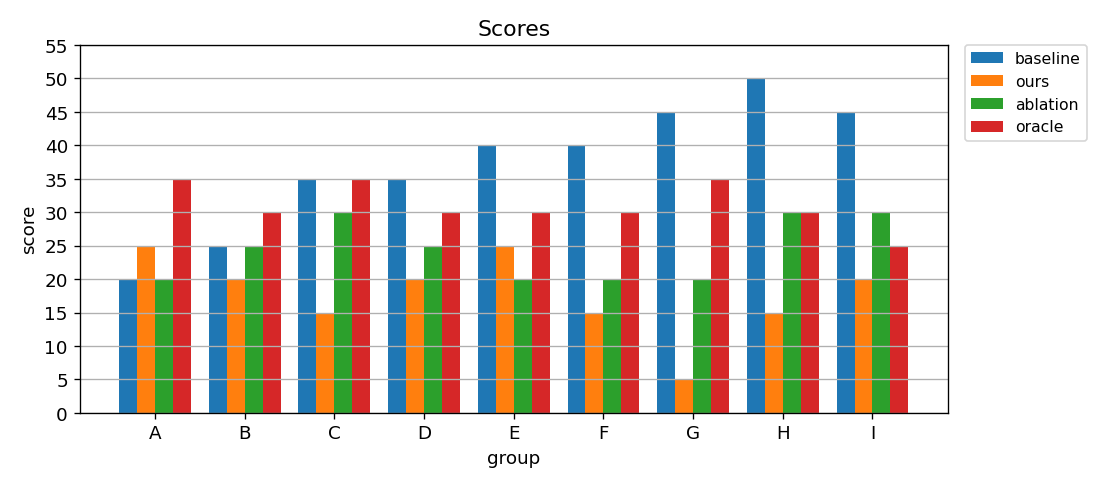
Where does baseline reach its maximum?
H
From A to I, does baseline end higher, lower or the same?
higher
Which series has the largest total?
baseline
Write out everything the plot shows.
Title: Scores
x-axis: group, ticks A B C D E F G H I
y-axis: score, ticks 0 5 10 15 20 25 30 35 40 45 50 55
Legend: baseline, ours, ablation, oracle
Values:
baseline: 20 25 35 35 40 40 45 50 45
ours: 25 20 15 20 25 15 5 15 20
ablation: 20 25 30 25 20 20 20 30 30
oracle: 35 30 35 30 30 30 35 30 25
